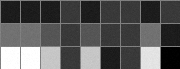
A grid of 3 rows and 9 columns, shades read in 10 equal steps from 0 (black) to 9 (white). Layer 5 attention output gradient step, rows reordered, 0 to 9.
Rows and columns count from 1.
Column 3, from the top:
1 3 7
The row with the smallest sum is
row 1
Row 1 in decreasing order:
2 2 2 2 1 1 1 1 1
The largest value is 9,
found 2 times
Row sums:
13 25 45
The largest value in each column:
9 9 7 2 7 2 2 8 2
